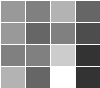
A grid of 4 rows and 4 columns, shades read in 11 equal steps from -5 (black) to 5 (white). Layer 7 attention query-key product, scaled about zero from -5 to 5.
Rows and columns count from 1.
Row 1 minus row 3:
1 0 -1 2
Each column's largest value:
2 0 5 -1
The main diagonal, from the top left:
1 -1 3 -3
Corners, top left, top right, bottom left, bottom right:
1 -1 2 -3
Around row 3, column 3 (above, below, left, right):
0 5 0 -3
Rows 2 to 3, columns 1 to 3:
1 -1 0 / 0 0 3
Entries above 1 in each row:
1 0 1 2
